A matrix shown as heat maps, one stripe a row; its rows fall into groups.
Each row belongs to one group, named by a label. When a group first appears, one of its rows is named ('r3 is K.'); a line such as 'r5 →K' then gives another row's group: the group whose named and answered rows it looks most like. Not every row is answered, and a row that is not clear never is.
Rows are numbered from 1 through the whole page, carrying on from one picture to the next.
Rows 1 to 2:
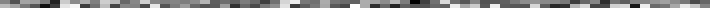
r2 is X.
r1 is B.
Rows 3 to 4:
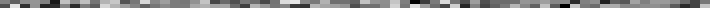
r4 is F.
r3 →B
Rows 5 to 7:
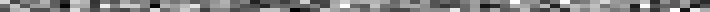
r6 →F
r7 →X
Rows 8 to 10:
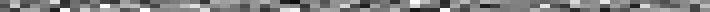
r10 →B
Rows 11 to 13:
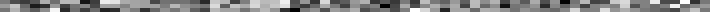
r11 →X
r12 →X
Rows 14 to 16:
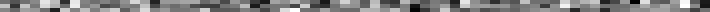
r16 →B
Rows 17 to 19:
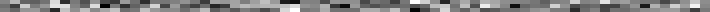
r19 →B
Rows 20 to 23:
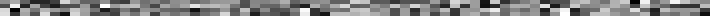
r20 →X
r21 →F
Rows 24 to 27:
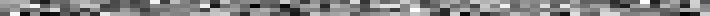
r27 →F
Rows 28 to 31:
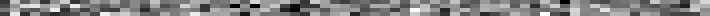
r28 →F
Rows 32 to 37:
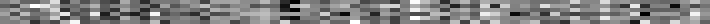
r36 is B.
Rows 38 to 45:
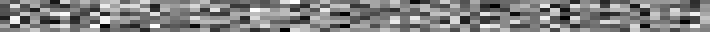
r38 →B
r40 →X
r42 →F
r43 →F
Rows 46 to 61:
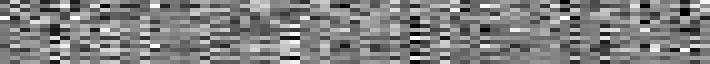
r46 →F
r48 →F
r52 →B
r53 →F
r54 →B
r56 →B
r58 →X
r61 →B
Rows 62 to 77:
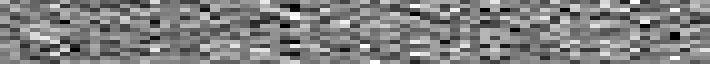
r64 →X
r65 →B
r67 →F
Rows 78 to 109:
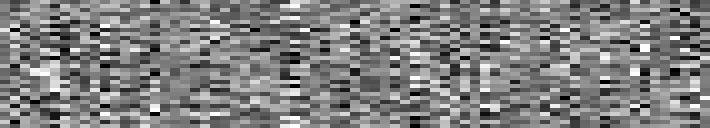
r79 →B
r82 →B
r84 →F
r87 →X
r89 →F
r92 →F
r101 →B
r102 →F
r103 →X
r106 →F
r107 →B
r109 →B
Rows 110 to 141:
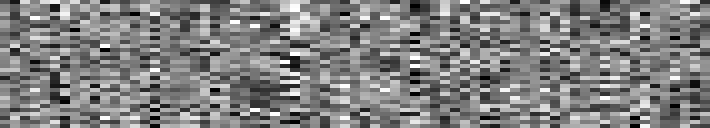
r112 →B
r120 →X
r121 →F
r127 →X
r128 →B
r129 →X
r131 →F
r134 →F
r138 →X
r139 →F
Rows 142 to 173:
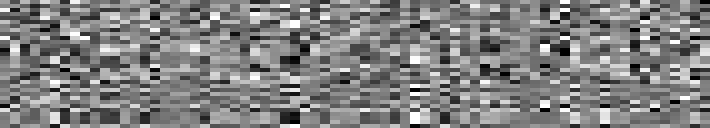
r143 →X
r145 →X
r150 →X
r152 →X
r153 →F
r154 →F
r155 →F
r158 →X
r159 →F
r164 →B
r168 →F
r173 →B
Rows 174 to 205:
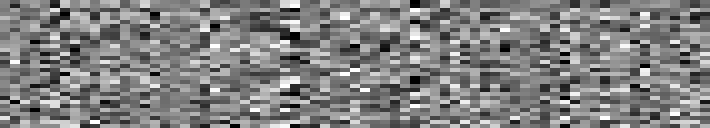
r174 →B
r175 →B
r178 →F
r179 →B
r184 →X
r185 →X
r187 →F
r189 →F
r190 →X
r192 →F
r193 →B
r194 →B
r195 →X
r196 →X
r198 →F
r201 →X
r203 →F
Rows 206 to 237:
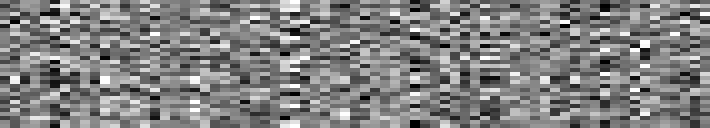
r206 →B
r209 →F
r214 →X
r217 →F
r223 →B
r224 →F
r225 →F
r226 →F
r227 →B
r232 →B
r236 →B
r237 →B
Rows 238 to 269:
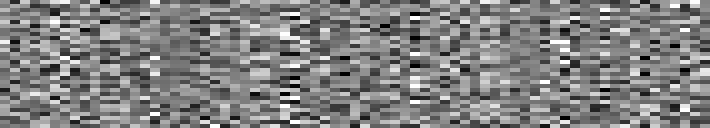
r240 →F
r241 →B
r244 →X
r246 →X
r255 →F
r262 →B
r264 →X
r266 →X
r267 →X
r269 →X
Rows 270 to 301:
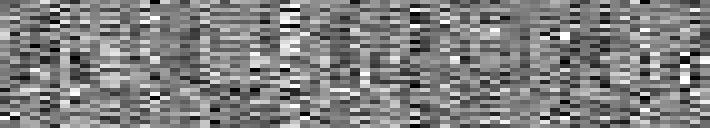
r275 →B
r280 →B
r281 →X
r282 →B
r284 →F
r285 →F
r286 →X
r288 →X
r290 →X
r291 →B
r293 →X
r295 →F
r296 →B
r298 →F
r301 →B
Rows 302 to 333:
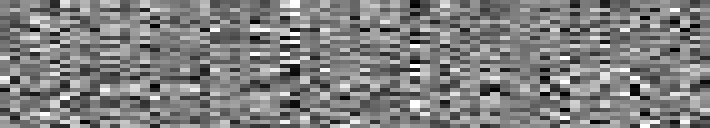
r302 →B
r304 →X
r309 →X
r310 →B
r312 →B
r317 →B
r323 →F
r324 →F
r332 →X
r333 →F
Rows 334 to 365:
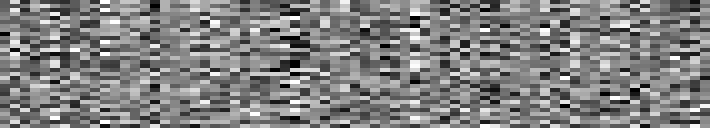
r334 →F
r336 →F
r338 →B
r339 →X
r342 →F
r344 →F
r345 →X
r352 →X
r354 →B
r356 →F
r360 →F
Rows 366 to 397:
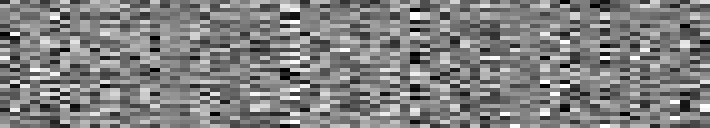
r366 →F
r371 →B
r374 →F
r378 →F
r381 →B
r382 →F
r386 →F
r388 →B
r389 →X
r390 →B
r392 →F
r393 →F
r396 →B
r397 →F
